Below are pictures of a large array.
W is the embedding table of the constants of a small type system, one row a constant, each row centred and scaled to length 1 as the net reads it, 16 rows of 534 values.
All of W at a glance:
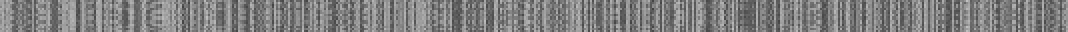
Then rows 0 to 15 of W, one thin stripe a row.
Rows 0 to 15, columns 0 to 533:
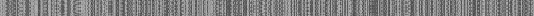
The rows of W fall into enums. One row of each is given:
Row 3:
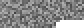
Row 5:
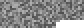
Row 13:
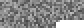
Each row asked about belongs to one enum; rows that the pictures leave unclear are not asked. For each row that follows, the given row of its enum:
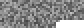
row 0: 13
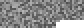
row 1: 5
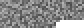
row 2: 3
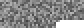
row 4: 13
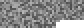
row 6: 5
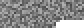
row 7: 3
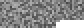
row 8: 5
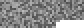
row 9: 5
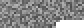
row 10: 3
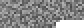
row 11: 3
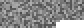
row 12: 5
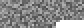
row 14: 3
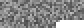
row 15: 13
